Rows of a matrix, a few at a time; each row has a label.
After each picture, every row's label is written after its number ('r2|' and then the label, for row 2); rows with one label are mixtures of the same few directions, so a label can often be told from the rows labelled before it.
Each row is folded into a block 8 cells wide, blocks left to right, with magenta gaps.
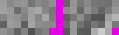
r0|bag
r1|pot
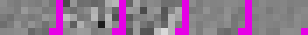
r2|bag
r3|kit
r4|pot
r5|pot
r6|pot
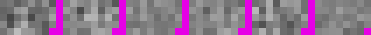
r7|bag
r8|pot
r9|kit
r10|pot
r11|kit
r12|bag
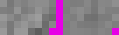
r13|pot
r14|pot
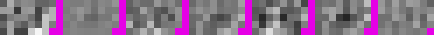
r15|pot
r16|pot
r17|bag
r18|pot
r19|bag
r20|pot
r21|kit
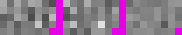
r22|kit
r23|kit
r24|kit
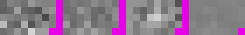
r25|bag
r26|bag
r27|pot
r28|bag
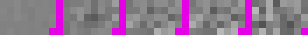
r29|kit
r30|pot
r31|bag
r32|bag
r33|kit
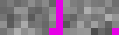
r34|bag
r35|bag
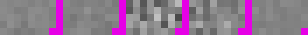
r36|bag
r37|bag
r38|kit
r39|kit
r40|kit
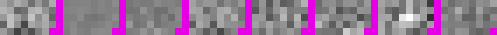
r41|bag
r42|pot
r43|bag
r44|bag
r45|kit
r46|bag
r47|pot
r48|pot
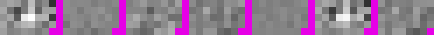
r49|pot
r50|bag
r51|bag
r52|pot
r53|kit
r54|pot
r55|pot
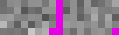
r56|bag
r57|kit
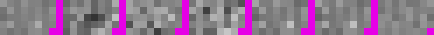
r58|kit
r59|pot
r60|bag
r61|pot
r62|kit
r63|kit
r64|kit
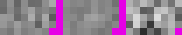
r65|kit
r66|pot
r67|bag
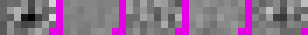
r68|pot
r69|pot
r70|kit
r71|bag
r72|pot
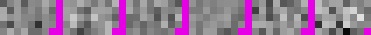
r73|kit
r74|bag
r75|kit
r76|pot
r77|kit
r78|bag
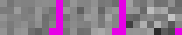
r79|pot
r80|pot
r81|bag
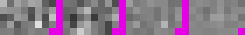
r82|kit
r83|bag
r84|kit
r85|pot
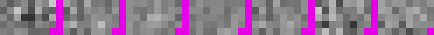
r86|pot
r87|kit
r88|pot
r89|pot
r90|kit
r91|kit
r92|bag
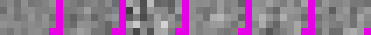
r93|kit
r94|bag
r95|kit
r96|pot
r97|bag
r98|pot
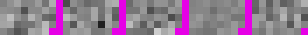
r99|bag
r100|kit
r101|bag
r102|bag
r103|kit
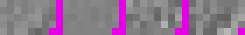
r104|pot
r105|kit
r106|kit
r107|pot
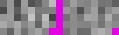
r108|kit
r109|pot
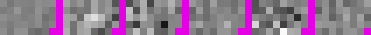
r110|pot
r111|pot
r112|kit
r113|kit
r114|bag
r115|kit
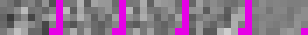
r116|bag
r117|kit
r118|kit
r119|pot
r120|pot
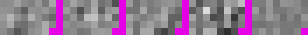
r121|bag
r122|pot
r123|pot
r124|pot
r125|kit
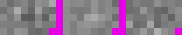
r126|pot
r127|pot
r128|bag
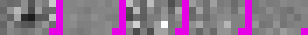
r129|pot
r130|bag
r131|kit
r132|kit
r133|bag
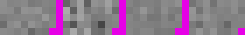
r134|bag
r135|kit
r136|pot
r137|kit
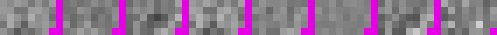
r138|bag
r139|bag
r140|pot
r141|bag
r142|pot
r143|kit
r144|pot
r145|kit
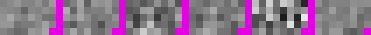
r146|bag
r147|kit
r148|bag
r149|bag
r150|kit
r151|pot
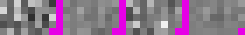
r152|kit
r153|pot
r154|kit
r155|pot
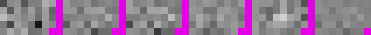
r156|kit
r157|bag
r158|bag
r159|bag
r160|pot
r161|bag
